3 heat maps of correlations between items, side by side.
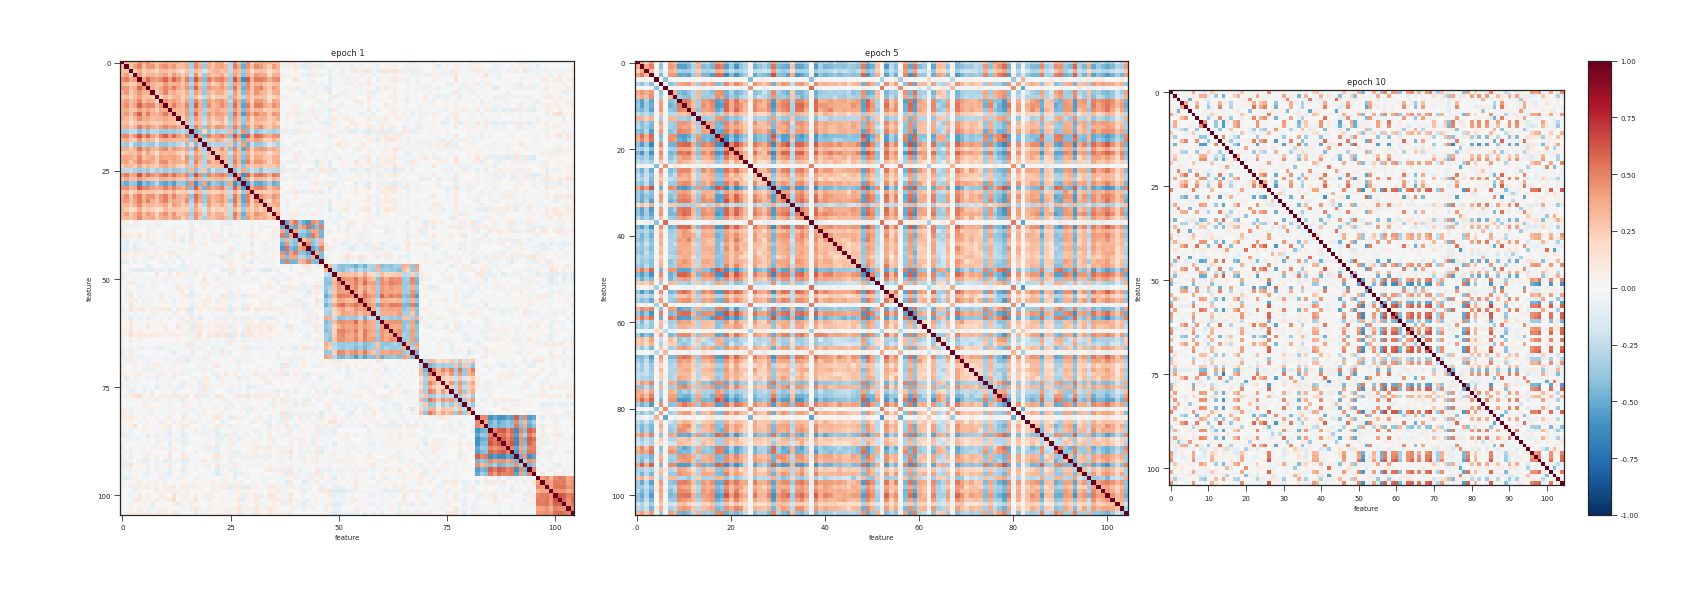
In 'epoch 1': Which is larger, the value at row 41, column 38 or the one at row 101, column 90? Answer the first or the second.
the first
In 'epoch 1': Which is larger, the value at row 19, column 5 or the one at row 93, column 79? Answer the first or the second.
the second
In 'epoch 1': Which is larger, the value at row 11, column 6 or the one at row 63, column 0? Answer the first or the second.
the first
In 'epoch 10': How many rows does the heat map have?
105
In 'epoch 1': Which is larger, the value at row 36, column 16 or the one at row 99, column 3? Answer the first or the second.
the second
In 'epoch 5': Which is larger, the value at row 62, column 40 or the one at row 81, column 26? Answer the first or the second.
the second
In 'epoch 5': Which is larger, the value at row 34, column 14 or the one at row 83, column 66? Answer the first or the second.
the first
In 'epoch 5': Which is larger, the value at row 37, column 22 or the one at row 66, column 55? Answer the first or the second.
the second
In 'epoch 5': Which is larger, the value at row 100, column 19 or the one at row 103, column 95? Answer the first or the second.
the first
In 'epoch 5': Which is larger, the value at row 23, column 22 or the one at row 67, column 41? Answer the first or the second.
the first
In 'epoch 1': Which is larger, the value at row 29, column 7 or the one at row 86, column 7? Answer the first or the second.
the first
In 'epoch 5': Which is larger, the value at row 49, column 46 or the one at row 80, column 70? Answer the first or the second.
the first
